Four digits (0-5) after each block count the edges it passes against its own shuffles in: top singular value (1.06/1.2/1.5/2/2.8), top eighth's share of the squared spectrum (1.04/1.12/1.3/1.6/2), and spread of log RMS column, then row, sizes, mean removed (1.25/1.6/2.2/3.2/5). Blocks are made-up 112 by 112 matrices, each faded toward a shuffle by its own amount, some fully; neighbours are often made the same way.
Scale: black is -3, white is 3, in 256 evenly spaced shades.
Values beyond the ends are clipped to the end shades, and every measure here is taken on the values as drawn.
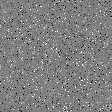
0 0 0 0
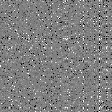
5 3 2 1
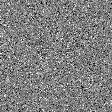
0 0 1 0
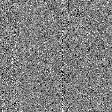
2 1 3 0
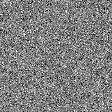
0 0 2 0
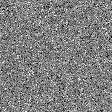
0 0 0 0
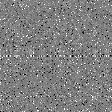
3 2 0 1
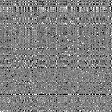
5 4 3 4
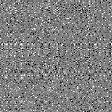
4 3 2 2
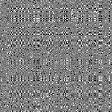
5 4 4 4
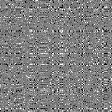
5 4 2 3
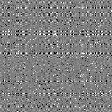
5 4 3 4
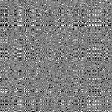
5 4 3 4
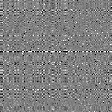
5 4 3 3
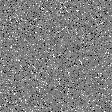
0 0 0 0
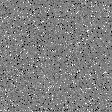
2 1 0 0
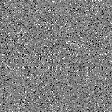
4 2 1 2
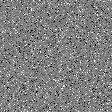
0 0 0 0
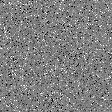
2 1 0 0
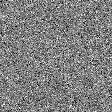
0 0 0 0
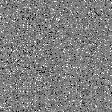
3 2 1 1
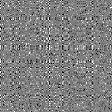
5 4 3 3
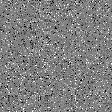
3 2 1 1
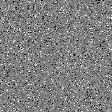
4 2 1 1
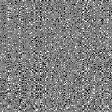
5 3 3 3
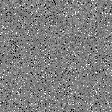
4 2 2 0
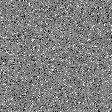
2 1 0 0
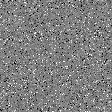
3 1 0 0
